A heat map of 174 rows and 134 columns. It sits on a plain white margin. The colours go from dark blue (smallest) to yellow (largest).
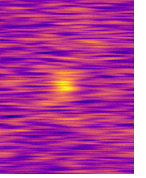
Ninth with the highest average: centre. Bumps: one, in the centre. Average level on the scale: 40%.
